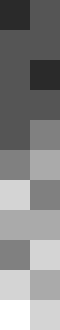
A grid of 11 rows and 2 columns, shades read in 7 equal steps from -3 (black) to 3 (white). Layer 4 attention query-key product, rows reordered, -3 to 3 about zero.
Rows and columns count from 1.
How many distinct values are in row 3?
2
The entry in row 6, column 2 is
1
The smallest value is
-2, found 2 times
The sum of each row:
-3 -2 -3 -2 -1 1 2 2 2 3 5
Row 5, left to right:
-1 0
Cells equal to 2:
4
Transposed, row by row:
-2 -1 -1 -1 -1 0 2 1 0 2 3 | -1 -1 -2 -1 0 1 0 1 2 1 2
